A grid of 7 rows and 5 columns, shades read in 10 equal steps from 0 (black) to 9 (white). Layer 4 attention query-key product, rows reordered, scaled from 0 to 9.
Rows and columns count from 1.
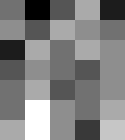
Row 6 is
4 9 5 4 6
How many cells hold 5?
8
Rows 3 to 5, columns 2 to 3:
6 4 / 5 4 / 6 3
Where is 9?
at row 6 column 2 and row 7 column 2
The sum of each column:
27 38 30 30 33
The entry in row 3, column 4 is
6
